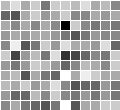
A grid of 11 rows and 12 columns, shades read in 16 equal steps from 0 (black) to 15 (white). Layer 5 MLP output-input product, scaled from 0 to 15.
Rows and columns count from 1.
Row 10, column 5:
8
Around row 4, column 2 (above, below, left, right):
8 14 9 9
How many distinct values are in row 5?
9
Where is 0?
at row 3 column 7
